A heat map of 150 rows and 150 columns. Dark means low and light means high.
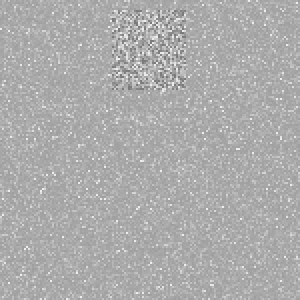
Average level on the scale: 70%. Histogram: skewed, a long tail of high values. Stripes: none. Slope: none. Odd patch: rougher, in the top middle. Mirror symmetry: none. Roughest part: top middle.
